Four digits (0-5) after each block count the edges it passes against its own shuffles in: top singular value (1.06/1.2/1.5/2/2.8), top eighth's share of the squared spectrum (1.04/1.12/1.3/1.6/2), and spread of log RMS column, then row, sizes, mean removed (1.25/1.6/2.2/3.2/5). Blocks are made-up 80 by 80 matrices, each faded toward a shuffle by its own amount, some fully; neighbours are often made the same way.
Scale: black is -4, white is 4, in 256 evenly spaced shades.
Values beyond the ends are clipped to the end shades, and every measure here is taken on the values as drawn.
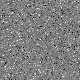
0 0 0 0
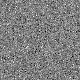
0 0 0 0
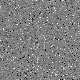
0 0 0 0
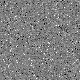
2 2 0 0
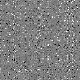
4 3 2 1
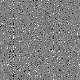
4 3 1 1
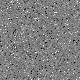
1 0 0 0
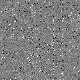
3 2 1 0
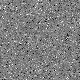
0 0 0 0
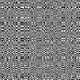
5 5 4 4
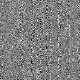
2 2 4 0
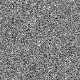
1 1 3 0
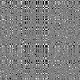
5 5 3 3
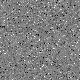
0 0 0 0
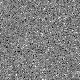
1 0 0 0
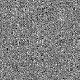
4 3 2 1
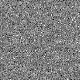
3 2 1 1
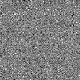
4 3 1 1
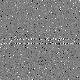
4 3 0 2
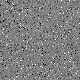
2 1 1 0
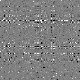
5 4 2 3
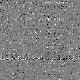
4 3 1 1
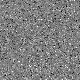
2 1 0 0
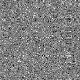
4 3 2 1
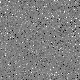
2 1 0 0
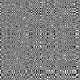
5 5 3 3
